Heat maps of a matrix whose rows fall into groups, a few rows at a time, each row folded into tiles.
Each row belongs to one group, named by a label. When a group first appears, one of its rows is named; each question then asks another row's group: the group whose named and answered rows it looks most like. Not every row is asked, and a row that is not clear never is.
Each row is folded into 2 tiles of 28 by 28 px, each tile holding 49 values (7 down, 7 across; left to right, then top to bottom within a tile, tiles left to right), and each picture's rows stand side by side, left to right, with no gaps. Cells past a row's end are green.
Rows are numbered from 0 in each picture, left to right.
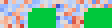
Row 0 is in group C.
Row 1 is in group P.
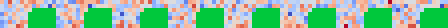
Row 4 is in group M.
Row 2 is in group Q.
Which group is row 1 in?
P
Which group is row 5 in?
M
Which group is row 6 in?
C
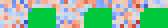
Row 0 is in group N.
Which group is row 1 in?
Q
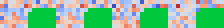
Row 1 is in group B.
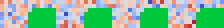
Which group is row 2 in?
B
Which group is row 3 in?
M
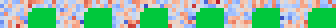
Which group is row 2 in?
P
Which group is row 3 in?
B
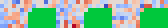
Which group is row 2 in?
Q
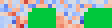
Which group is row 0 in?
P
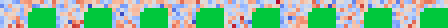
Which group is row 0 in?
P
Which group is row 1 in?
P
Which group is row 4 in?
C
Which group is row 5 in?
P
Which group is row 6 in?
C
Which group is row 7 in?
P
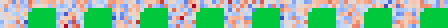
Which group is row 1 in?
C
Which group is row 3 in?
C
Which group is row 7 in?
B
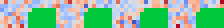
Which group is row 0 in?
C
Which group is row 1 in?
Q
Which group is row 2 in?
C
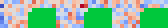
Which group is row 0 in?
P
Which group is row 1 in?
B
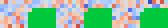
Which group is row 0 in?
C
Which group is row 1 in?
C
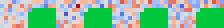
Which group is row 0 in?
M
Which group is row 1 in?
Q
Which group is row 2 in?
Q
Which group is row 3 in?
N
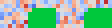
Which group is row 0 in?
C
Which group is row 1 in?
B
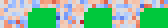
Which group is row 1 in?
N
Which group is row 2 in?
Q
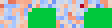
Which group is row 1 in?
B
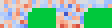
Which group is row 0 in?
B
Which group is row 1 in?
M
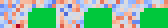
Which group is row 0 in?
P
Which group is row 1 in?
N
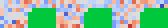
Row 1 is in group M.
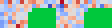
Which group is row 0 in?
P
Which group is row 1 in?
B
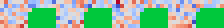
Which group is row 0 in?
M
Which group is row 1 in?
Q
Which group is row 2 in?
B
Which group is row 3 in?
M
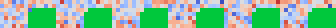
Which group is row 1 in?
M
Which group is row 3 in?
M
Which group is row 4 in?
N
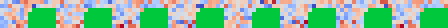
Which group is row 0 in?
P
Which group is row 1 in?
M
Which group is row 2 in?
Q
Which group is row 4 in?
B
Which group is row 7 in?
Q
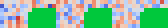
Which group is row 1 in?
N
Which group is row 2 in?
B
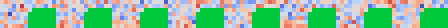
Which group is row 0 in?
M
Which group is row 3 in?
P
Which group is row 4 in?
N
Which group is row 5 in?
M
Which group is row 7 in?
Q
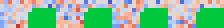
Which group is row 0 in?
P
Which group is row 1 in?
M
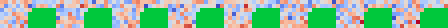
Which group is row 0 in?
C
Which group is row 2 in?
P
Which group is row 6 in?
C
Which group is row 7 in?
C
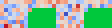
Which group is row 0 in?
Q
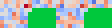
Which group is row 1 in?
B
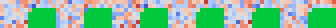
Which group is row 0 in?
Q
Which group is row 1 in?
N
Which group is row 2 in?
C
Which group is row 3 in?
Q
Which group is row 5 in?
N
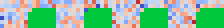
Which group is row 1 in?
B
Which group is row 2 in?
Q
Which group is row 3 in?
C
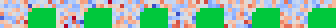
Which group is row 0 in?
Q
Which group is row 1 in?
C
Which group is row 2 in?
B
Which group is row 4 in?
B
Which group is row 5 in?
M
